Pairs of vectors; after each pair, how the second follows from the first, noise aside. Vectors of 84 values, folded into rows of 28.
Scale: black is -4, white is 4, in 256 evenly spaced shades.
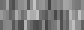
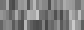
copied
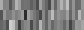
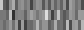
shuffled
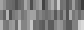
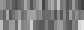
copied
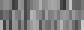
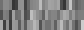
copied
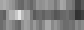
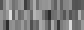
shuffled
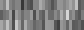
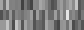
copied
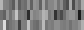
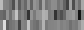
copied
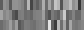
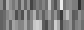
shuffled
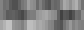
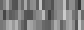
shuffled
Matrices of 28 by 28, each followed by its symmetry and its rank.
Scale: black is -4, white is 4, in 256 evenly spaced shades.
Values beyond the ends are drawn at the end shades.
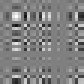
symmetric, rank one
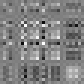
symmetric, rank two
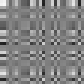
symmetric, rank one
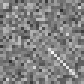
symmetric, full rank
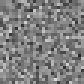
antisymmetric, full rank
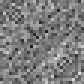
symmetric, full rank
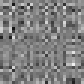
neither, rank three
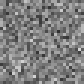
neither, full rank
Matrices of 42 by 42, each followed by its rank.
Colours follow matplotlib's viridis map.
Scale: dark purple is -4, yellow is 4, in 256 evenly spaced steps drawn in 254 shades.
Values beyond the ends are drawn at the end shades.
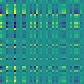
one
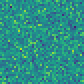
full rank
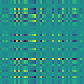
one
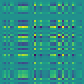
one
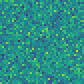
full rank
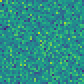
full rank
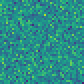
full rank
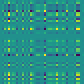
one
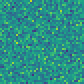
full rank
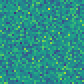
full rank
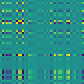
one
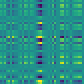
one
